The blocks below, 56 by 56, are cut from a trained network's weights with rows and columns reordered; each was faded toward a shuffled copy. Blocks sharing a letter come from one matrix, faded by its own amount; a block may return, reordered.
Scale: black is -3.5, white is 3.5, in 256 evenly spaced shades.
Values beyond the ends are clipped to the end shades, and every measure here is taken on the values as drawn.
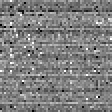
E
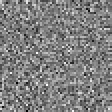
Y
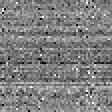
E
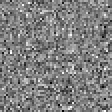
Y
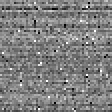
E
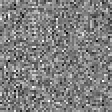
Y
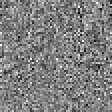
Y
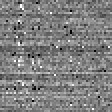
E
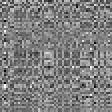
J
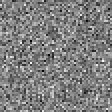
Y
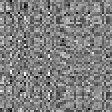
J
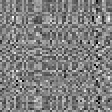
J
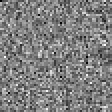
Y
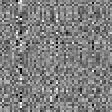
J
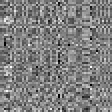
J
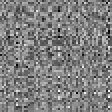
J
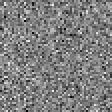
Y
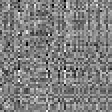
J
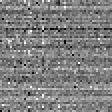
E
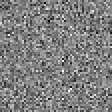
Y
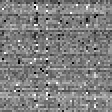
E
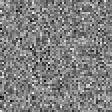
Y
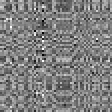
J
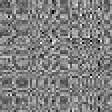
J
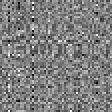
J
